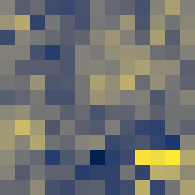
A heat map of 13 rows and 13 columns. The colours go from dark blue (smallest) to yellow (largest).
Ninth with the lowest average: bottom middle. Odd patch: rougher, in the bottom right. Roughest part: bottom right. Mirror symmetry: none. Stripes: none.
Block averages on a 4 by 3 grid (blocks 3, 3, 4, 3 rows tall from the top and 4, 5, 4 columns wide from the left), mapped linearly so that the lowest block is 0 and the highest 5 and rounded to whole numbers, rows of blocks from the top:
223
233
321
205
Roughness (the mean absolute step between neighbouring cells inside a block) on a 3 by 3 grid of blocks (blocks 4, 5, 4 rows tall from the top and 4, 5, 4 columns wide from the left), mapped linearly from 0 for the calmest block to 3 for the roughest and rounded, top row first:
1 0 1
0 0 0
1 1 3
